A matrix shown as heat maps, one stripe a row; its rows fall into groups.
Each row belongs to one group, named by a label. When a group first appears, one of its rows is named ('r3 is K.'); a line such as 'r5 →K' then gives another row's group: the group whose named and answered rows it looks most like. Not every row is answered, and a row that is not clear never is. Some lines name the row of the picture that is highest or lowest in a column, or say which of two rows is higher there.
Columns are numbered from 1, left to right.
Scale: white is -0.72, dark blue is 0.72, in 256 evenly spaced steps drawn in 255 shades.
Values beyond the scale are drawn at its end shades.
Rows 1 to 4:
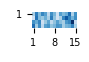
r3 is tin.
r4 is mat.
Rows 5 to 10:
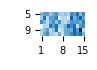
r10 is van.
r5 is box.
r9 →tin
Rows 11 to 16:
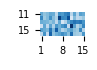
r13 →van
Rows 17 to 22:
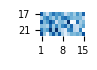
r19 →mat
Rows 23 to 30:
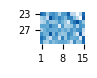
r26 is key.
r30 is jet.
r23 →jet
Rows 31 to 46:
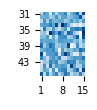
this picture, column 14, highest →32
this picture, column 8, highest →34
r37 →box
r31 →box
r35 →box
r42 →van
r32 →tin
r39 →mat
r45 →box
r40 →key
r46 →mat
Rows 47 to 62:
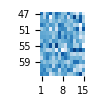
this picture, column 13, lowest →47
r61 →jet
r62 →tin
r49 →tin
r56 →van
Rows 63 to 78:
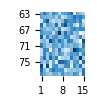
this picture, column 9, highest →66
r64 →van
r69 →mat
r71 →jet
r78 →jet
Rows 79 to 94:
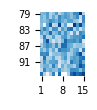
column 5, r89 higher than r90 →No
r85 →box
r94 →van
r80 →box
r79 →tin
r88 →box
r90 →box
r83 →jet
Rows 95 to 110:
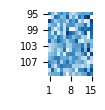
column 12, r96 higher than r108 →Yes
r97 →jet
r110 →key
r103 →tin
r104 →tin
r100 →box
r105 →box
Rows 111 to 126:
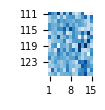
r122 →mat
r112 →box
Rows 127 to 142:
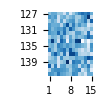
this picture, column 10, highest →134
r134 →jet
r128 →tin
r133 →key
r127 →van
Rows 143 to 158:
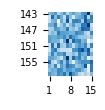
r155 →van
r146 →tin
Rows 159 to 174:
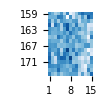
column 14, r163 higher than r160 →No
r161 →mat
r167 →tin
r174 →jet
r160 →key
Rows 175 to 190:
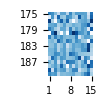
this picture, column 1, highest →177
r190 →tin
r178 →tin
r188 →key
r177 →van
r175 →jet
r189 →mat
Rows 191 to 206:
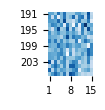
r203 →mat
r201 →key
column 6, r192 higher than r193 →No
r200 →key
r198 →mat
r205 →mat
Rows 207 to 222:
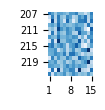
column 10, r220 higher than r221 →Yes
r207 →jet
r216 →tin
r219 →tin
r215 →jet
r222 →mat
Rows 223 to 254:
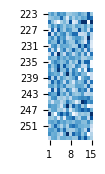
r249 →box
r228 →mat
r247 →van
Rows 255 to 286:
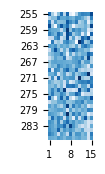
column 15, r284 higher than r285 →No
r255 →van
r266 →tin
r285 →jet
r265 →key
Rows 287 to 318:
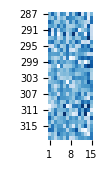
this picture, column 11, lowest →291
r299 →jet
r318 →van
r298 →van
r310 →tin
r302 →tin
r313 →jet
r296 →van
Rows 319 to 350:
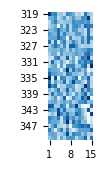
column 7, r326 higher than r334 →No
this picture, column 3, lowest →348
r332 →box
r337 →tin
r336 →mat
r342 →jet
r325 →key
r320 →tin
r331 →box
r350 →box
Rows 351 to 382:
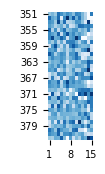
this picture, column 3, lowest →378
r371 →box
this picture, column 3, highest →359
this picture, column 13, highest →371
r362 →jet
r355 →mat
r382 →key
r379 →tin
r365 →tin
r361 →jet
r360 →tin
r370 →van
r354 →van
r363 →key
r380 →jet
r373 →key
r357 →jet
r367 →box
